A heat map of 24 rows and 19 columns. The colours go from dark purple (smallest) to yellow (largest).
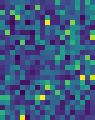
Slope: none. Grain: fine. Histogram: skewed, a long tail of high values. Average level on the scale: 30%. Mirror symmetry: none. Seam: none.
